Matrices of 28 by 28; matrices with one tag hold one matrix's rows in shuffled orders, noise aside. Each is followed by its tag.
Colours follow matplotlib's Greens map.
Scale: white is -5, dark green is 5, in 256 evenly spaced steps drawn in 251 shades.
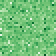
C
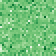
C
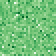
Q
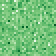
Q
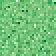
Q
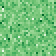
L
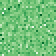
L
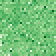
C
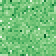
C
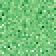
L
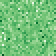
L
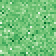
C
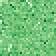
C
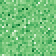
Q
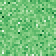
L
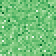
L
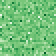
C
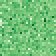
C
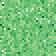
L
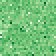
C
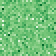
L
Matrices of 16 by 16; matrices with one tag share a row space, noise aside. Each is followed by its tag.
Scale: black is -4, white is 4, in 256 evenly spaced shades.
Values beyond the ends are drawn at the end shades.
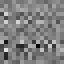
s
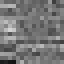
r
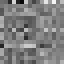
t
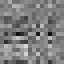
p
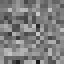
p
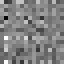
s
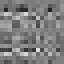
p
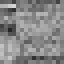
r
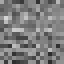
p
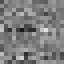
t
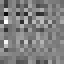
s
